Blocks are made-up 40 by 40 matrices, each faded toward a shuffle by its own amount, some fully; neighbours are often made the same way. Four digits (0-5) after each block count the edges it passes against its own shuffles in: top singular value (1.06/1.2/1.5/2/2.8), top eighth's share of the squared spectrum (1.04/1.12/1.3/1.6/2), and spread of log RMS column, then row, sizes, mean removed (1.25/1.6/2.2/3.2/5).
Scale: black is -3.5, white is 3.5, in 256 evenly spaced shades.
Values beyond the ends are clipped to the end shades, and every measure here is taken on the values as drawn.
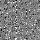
1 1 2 0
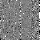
3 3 3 0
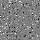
0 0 0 0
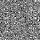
3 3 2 1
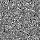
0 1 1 0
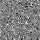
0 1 0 0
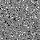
0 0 0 1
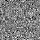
3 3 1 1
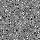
1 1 0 0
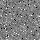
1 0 0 0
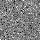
0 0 0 0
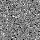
0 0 0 0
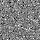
0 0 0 0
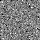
1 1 0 0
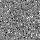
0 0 0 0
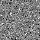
0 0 0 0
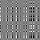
5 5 4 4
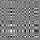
5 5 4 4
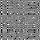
4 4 2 2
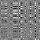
5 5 3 3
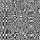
4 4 2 2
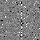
3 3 1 0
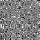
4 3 2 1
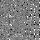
2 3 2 1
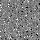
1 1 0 0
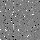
2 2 0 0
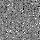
1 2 1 1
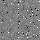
2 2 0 0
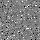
0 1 0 1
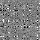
2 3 2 2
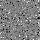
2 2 1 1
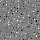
0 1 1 0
